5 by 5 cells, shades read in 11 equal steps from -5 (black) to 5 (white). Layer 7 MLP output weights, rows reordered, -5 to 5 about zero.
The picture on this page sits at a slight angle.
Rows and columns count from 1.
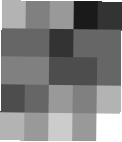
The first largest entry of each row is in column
1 1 1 5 5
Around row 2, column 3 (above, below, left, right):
1 -2 -1 -1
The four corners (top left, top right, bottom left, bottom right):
2 -3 2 5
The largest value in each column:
2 1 3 1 5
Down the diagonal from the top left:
2 -1 -2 0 5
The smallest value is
-4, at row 1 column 4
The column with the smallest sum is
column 4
